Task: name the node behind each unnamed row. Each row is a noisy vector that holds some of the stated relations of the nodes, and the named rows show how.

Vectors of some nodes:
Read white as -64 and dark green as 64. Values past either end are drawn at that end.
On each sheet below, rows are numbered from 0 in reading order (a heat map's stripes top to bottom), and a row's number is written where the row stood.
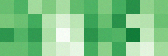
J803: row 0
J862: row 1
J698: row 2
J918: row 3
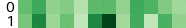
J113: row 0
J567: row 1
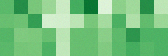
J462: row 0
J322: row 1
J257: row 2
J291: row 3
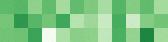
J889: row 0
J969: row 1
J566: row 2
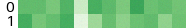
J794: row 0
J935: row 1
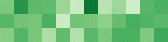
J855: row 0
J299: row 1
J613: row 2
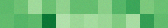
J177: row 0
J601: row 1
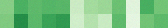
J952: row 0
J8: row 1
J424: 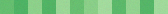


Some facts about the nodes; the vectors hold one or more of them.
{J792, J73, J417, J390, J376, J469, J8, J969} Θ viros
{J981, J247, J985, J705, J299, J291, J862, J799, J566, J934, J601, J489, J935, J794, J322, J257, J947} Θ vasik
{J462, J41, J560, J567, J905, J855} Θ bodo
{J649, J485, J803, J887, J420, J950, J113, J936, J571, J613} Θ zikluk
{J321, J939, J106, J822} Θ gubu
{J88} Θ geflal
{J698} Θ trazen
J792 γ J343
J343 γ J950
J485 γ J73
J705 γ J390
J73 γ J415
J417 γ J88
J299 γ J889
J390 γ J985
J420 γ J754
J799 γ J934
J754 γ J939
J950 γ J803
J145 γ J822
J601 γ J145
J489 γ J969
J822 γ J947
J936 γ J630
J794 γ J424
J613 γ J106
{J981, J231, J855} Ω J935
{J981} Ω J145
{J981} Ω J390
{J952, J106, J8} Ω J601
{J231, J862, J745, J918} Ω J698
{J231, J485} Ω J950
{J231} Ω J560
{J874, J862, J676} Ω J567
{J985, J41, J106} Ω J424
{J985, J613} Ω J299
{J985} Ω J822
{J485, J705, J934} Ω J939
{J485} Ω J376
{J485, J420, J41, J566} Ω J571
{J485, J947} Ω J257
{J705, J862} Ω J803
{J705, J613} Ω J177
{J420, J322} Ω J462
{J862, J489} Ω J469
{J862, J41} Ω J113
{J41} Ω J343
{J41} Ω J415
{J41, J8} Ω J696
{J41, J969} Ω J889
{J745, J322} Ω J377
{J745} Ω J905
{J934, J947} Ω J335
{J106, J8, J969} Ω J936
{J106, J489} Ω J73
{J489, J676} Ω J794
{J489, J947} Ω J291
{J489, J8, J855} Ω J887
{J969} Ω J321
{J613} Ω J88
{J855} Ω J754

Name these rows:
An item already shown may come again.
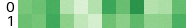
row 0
J862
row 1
J981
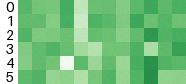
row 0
J291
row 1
J794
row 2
J257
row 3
J489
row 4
J485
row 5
J950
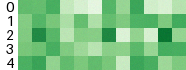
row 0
J745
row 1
J613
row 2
J41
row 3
J985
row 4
J376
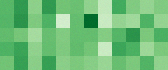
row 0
J73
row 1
J905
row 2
J335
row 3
J376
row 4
J936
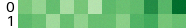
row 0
J934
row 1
J177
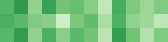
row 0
J73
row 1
J377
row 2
J469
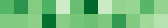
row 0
J905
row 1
J88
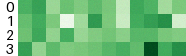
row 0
J376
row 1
J571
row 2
J887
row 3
J939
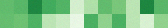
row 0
J106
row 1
J231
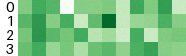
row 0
J420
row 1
J560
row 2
J969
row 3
J649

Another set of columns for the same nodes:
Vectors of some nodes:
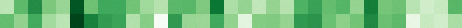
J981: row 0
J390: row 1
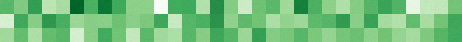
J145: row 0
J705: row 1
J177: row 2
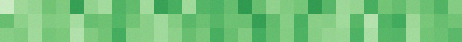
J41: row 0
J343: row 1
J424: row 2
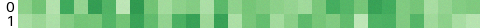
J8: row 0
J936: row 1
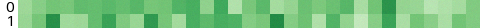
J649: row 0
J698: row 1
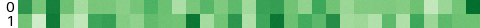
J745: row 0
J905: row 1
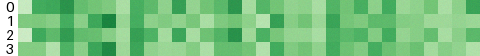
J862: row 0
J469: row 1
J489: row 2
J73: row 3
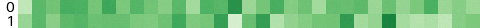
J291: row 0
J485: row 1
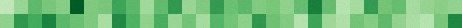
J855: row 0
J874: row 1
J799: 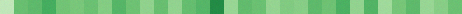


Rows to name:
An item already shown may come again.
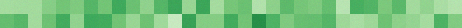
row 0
J936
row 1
J335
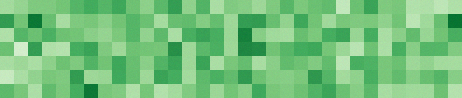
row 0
J887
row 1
J745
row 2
J566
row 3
J462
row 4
J936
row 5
J41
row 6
J376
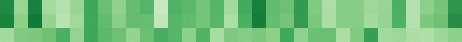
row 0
J377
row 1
J377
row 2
J803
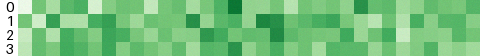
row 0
J299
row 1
J462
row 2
J939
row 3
J291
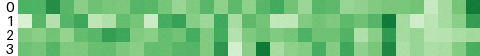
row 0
J918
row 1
J613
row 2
J950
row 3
J420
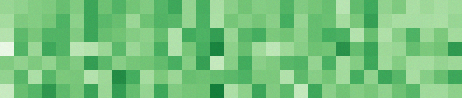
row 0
J113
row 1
J803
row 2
J257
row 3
J985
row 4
J571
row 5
J952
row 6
J794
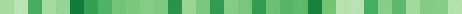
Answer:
J560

